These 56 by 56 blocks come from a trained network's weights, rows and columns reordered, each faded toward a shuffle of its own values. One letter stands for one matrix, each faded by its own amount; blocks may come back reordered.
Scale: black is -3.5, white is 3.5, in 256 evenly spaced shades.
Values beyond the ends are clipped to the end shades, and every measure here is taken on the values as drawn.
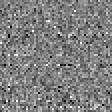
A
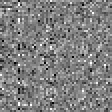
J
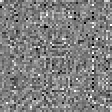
J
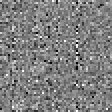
J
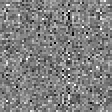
J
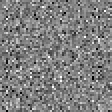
J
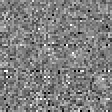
A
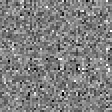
A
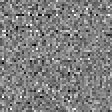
A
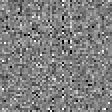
J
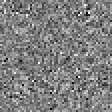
A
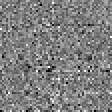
A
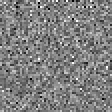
A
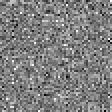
J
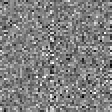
J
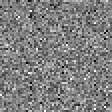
J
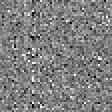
J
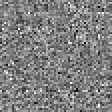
A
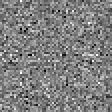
A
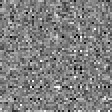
A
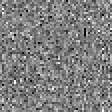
J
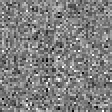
J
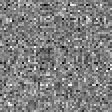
A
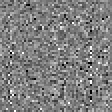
J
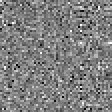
J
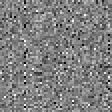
J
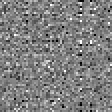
J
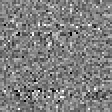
A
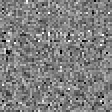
A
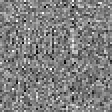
J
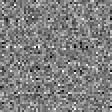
A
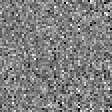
J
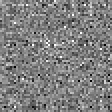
A
